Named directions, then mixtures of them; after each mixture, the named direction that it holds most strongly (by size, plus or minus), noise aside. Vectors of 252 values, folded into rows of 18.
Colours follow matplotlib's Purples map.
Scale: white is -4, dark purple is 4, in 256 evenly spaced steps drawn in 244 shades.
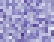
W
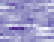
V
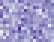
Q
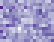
Q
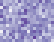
Q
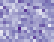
Q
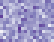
Q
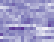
V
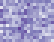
Q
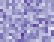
W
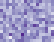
W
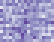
W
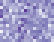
Q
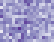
W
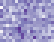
Q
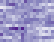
V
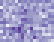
Q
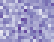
Q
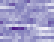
V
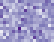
Q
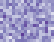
W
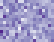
Q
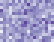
W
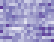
V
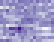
V
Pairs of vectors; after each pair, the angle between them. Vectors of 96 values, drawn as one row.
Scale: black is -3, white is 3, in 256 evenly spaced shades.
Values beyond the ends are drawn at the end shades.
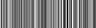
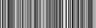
nearly opposite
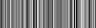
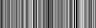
nearly parallel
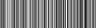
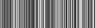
partly opposed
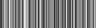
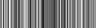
partly aligned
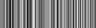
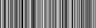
partly opposed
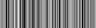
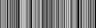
partly opposed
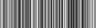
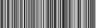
partly opposed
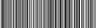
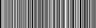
nearly opposite
